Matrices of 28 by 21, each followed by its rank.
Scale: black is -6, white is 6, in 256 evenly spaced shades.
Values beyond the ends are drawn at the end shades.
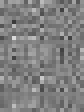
three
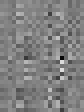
three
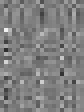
three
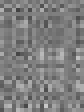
three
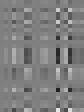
one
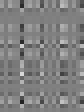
one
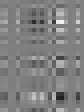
one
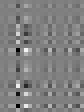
one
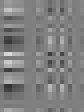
one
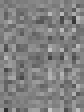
three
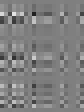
one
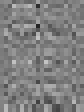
three
